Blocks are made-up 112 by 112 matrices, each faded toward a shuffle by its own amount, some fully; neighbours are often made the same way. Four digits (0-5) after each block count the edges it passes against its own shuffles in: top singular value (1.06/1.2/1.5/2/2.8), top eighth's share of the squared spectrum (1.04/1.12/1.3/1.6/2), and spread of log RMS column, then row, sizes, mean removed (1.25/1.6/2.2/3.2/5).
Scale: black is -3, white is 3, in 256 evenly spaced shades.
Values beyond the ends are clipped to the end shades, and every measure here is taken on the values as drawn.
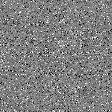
3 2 0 2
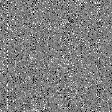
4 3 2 0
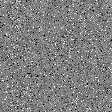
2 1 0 0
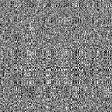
5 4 3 3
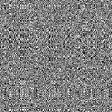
5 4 3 3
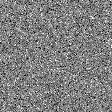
0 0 0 0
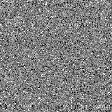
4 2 1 1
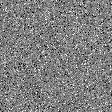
0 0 0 0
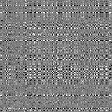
5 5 4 4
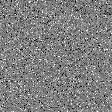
0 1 0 1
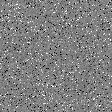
0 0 0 0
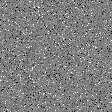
0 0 0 0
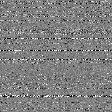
3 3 0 4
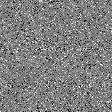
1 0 0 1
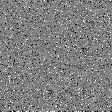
2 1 0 1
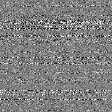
2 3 0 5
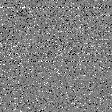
2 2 0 2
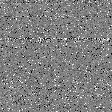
2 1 0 2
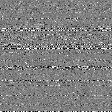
3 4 0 4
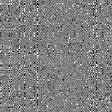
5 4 3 2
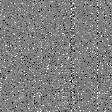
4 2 2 0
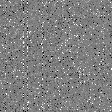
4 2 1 0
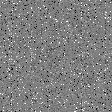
3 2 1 0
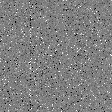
2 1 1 0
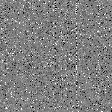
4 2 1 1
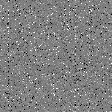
3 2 1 0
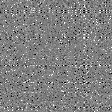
4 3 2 2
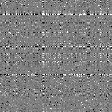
5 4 3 3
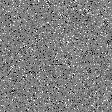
0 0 0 0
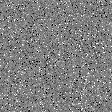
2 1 0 0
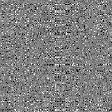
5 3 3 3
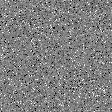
2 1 0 0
